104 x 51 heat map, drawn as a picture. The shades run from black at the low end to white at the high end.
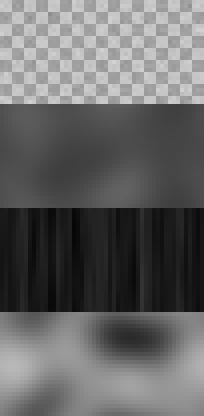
It is made of 4 by 1 panels. Panel 1,1: high, checkered. Panel 2,1: low, smooth, faint in contrast. Panel 3,1: very low, streaked downward, faint in contrast. Panel 4,1: middling, smooth, strong in contrast.
